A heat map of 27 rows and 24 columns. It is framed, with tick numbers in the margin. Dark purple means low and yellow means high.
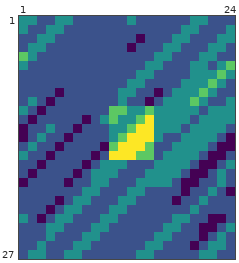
In the centre lies a patch that is higher than the rest. The ninth with the highest average is the centre. The centre is the roughest part. Streaks slant up to the right.
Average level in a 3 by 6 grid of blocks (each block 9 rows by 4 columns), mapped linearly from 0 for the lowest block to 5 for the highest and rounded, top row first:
211123
003531
122211
